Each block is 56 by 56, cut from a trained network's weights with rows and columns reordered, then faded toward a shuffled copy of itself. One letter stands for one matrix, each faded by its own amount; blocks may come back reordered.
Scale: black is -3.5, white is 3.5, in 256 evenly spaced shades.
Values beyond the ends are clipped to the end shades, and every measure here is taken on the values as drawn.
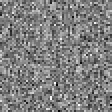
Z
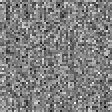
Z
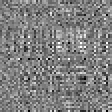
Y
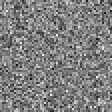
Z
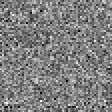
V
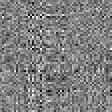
Y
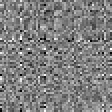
Y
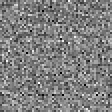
V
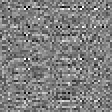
Y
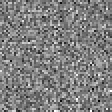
Z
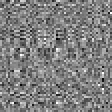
Y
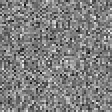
Z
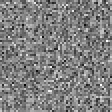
Z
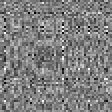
Y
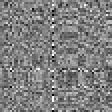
Y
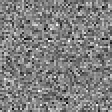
V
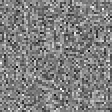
Z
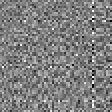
Y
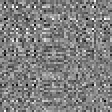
Y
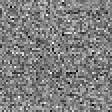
V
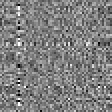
Y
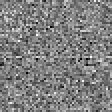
V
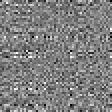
Y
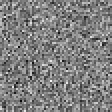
Z
